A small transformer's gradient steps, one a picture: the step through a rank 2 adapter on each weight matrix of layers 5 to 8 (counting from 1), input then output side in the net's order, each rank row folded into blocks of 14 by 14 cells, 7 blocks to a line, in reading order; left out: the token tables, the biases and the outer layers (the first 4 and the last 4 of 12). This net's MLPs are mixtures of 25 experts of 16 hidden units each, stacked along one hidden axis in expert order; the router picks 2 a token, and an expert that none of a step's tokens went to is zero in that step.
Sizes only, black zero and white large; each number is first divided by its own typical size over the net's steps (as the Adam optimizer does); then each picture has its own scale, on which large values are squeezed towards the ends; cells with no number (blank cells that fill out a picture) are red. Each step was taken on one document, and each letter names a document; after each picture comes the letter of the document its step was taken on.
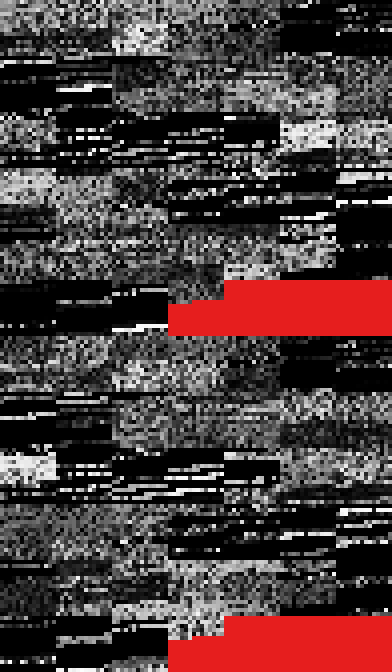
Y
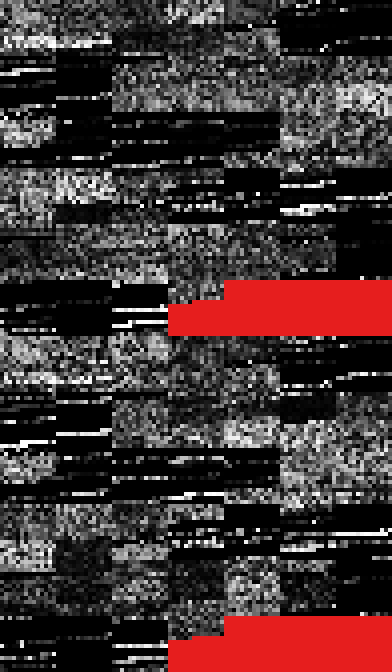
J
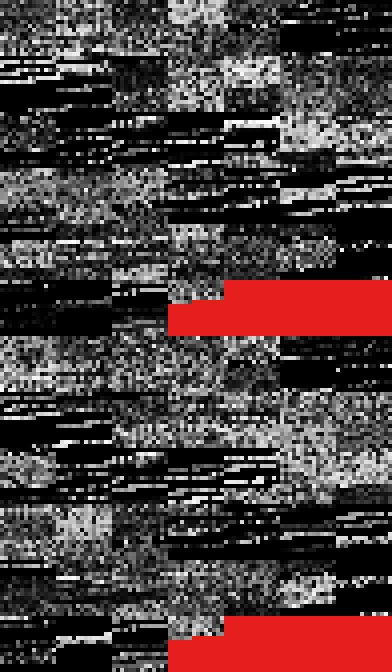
Y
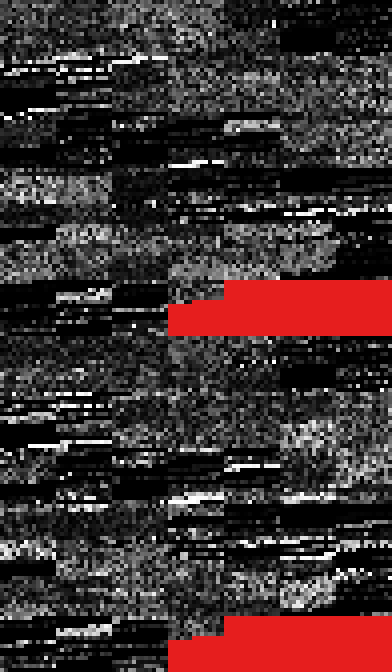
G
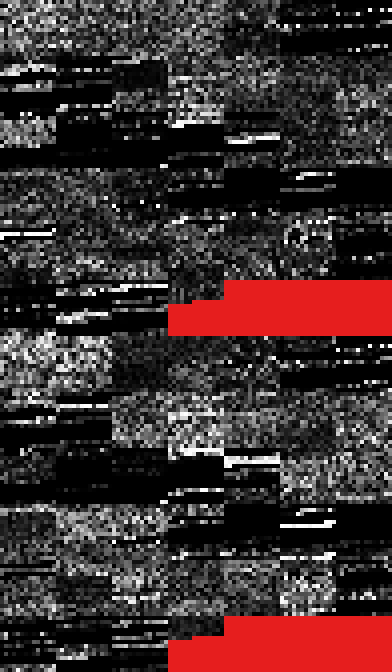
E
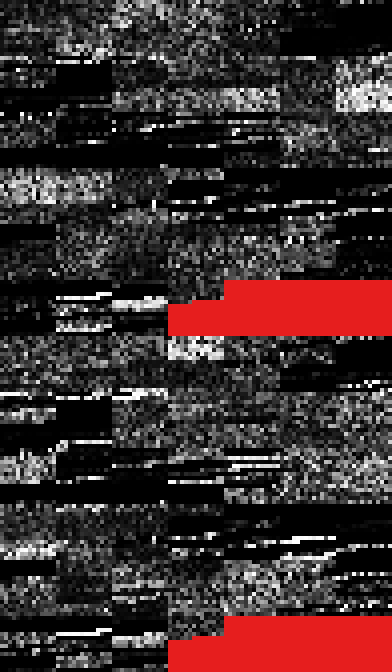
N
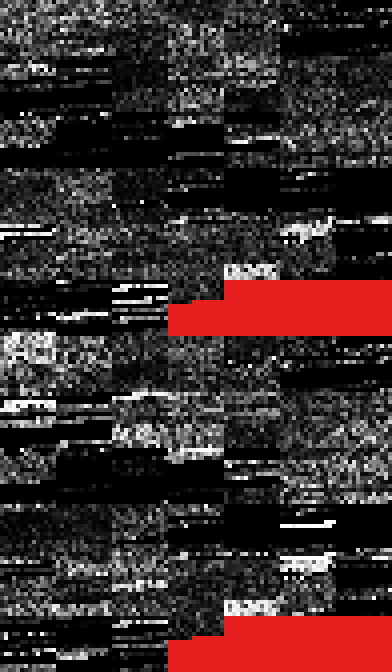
E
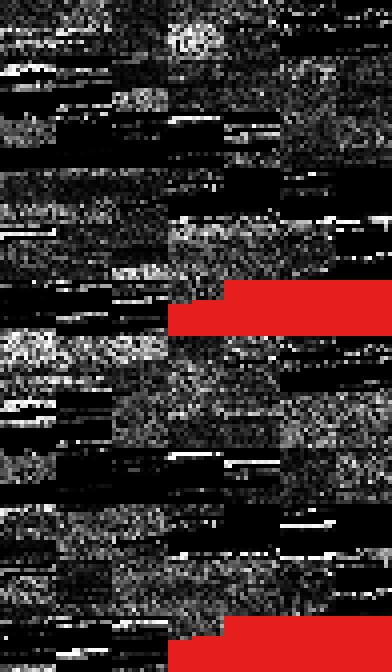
E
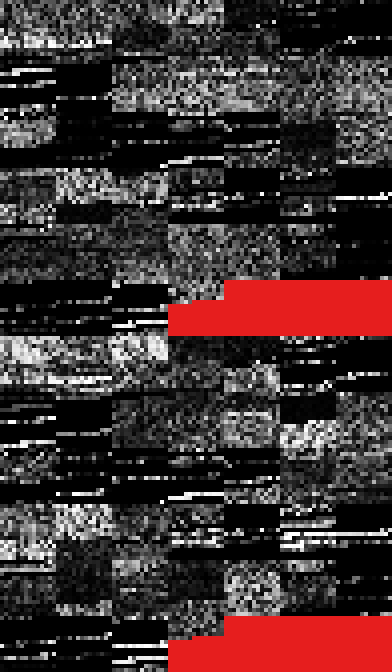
J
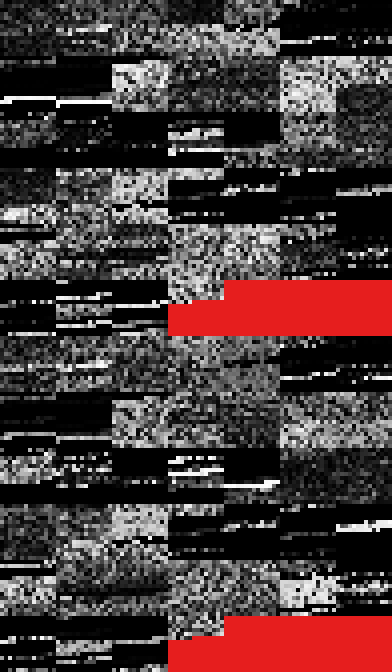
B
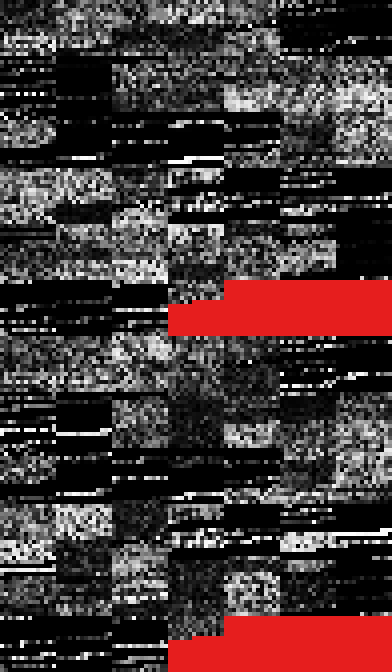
J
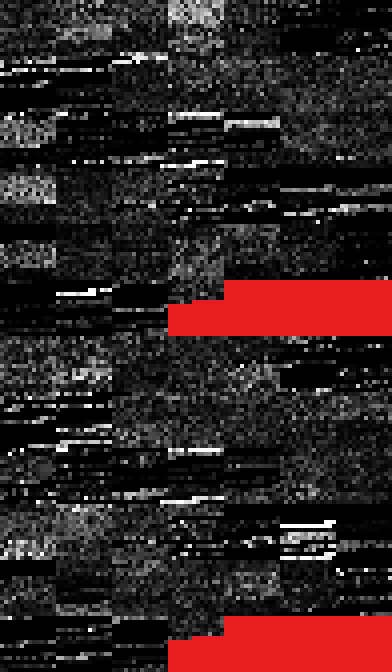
G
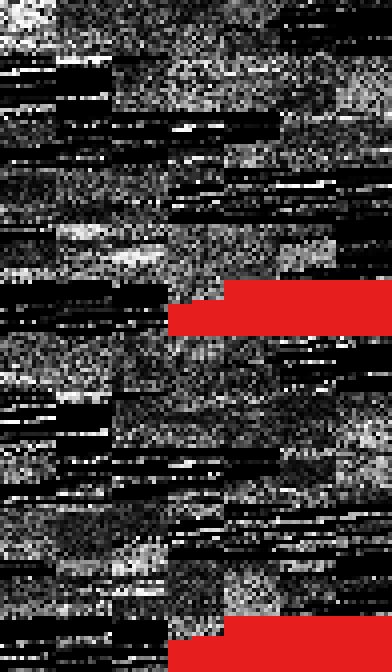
J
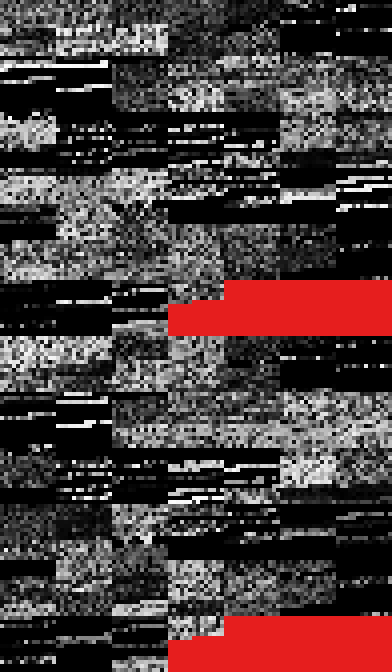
Y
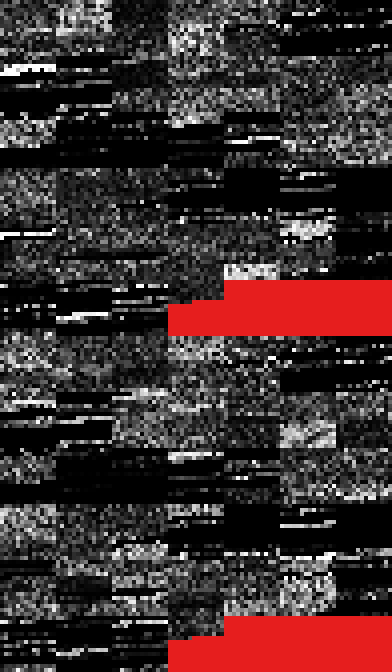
E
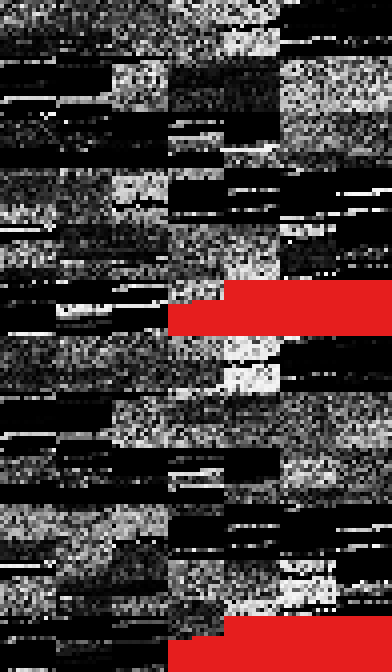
B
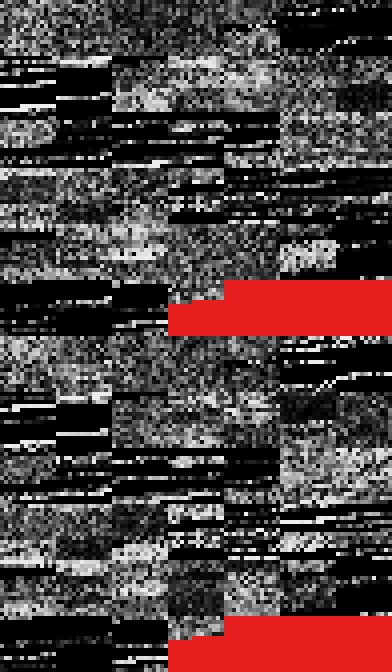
J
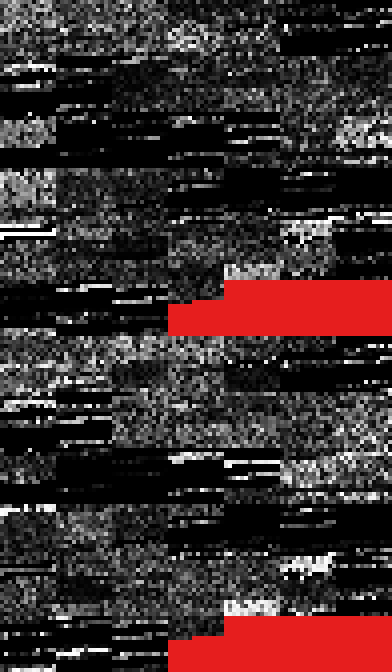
E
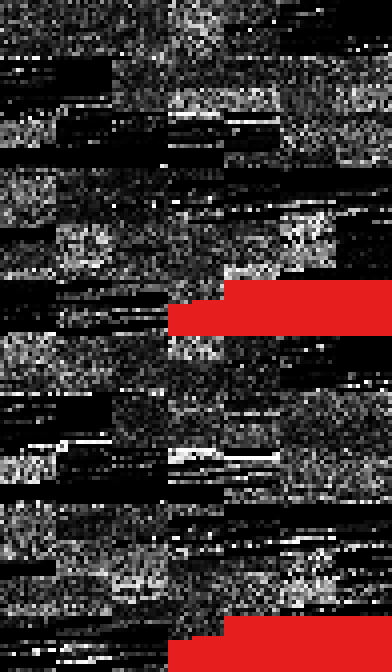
N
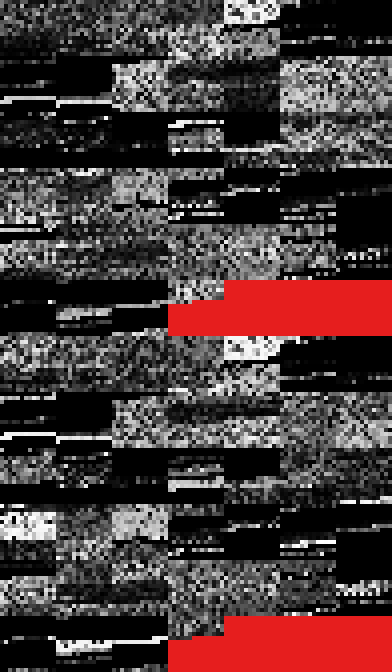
B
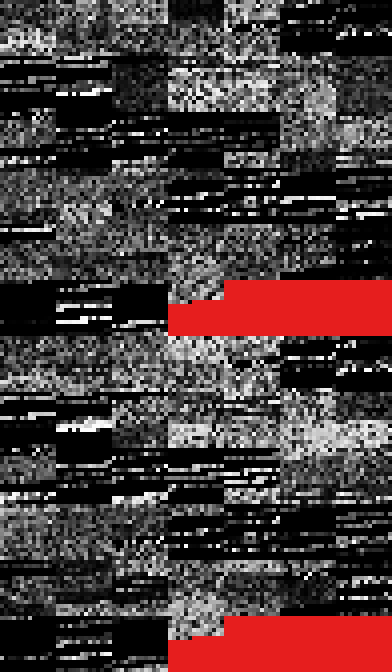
Y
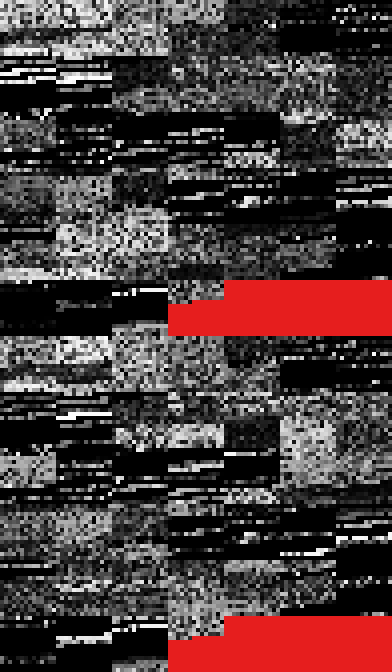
Y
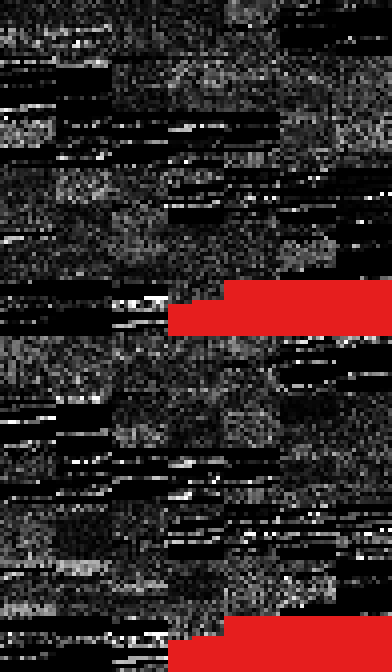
J
